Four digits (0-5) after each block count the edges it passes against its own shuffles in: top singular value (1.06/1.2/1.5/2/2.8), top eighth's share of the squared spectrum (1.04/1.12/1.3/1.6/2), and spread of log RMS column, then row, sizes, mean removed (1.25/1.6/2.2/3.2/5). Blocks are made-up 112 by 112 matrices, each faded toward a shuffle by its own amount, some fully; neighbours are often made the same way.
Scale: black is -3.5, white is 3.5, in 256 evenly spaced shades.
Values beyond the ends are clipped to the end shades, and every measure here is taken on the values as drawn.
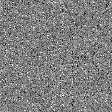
1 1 2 0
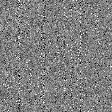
2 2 3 0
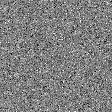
0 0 0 0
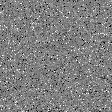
2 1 0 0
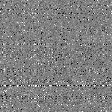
4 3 1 3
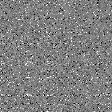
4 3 1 2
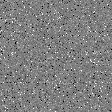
2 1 0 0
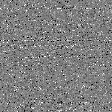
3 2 0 2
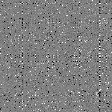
4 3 2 2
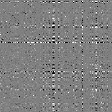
5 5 3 3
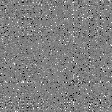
4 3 2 2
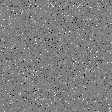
2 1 0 1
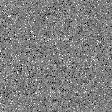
3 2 1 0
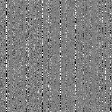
3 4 4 0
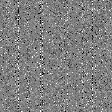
2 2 3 0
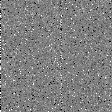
3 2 2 0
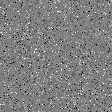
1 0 0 0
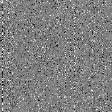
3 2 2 0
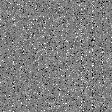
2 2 2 0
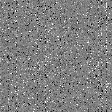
2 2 2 0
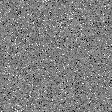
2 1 0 0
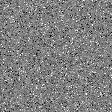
2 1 0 0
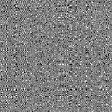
5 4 3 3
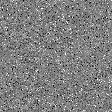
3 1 0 0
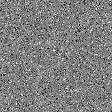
0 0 0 0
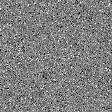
0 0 1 0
